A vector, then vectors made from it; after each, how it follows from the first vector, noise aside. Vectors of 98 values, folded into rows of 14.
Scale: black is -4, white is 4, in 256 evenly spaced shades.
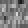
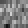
reversed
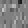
partly zeroed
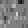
partly zeroed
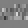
partly zeroed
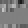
partly zeroed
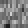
reversed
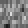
reversed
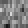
reversed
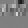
partly zeroed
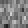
reversed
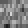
reversed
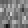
reversed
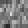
reversed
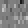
partly zeroed
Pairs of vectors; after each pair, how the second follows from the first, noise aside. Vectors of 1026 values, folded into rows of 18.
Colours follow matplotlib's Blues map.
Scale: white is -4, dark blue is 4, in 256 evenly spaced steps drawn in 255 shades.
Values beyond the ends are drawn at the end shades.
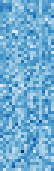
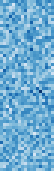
shuffled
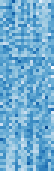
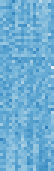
shrunk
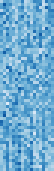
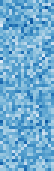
shuffled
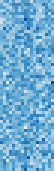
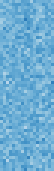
shrunk
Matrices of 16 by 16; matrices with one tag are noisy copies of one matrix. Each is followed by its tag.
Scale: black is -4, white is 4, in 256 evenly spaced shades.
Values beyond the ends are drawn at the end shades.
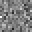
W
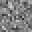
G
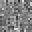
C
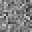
W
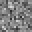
G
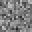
G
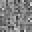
C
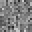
C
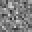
G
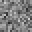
W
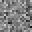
W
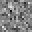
G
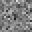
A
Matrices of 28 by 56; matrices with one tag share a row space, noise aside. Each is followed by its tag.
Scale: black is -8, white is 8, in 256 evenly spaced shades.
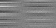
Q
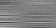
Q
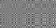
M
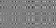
M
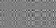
M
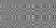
M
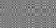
M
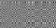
M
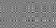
M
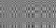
M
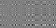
M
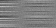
Q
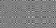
M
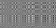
M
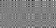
M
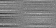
Q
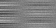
Q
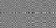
M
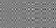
M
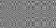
M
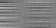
Q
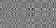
M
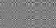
M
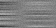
Q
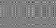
M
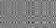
M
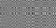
M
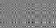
M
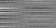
Q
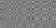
M
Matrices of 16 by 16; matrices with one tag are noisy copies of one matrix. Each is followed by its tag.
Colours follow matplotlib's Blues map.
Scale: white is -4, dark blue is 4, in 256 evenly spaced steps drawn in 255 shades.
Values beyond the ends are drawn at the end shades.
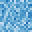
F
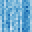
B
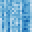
B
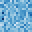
F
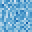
F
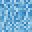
F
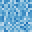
F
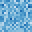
F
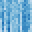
B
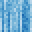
B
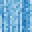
B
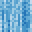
B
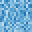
F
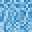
F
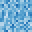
F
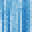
B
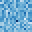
F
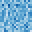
F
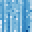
B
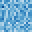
F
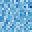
F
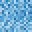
F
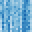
B
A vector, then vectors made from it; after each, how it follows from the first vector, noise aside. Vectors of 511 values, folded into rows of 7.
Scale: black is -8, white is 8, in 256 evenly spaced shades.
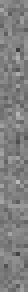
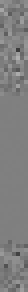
partly zeroed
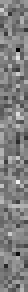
scaled up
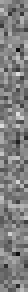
scaled up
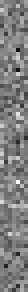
scaled up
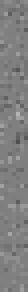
partly zeroed
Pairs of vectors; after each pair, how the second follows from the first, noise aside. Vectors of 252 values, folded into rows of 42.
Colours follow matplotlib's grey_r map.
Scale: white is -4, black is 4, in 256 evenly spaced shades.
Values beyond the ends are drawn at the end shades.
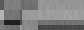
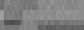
shrunk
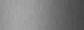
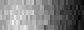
scaled up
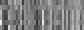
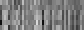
negated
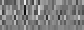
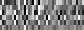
scaled up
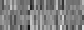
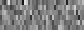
shuffled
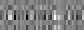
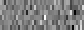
shuffled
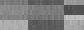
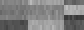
negated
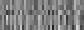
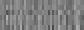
shrunk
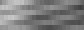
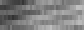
negated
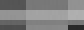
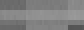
shrunk
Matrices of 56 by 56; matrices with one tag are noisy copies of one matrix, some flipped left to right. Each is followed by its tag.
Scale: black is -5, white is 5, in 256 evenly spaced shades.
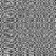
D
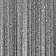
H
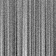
H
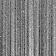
H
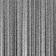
H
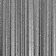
H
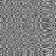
D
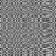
D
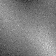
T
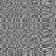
D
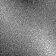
T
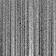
H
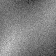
T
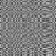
D
